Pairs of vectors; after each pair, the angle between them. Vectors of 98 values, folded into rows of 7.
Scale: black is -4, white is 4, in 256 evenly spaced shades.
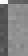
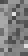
partly opposed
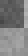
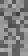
orthogonal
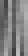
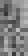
partly aligned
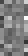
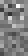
orthogonal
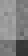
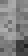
nearly parallel
